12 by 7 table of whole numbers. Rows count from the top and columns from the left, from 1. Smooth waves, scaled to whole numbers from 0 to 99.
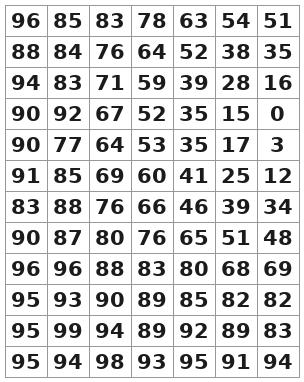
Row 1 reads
96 85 83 78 63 54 51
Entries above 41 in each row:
7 5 4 4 4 4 5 7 7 7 7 7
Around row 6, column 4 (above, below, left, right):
53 66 69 41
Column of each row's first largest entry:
1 1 1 2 1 1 2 1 1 1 2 3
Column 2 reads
85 84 83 92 77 85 88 87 96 93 99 94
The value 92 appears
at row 4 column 2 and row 11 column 5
